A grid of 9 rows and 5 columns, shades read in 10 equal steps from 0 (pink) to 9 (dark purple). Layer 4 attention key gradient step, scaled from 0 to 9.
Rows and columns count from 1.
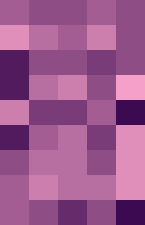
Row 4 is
8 3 2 5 0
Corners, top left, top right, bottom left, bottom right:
4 5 4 9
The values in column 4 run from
2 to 6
